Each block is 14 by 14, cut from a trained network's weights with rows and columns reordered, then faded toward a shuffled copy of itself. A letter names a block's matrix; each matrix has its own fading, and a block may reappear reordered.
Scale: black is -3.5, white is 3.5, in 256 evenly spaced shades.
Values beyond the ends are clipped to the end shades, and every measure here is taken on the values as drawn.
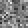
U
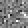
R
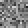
R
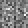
R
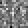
R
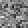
R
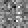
R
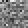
U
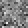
R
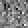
R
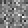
R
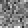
R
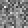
R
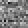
U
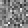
R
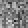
U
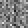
R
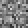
U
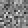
U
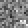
R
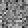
U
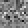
R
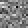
U
